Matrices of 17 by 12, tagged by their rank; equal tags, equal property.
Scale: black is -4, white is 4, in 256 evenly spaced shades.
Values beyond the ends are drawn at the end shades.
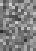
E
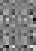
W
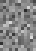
E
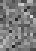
E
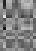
W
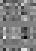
W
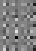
W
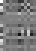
W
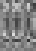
W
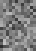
E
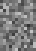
E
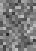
E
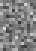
E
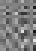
W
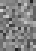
E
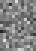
E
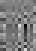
W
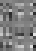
W
